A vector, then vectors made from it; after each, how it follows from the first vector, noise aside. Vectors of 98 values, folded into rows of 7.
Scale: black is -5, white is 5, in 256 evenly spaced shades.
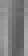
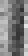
scaled up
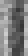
scaled up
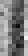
scaled up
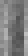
copied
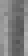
copied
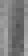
copied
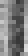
scaled up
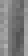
copied
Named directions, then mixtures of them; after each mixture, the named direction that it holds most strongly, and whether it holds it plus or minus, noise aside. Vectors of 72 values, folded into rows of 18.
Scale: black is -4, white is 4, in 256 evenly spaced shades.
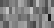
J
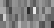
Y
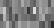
Y, plus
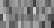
Y, plus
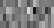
Y, minus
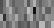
Y, minus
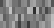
Y, minus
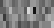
Y, minus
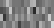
Y, minus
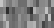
J, minus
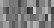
J, minus
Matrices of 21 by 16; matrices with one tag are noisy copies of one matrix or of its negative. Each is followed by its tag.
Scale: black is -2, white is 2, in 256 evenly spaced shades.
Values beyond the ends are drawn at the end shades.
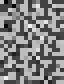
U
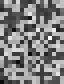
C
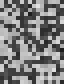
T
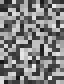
U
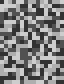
U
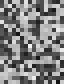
T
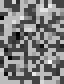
C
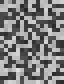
U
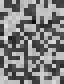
C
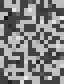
C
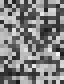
T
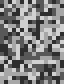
T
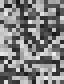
T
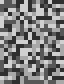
U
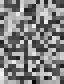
C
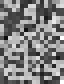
C
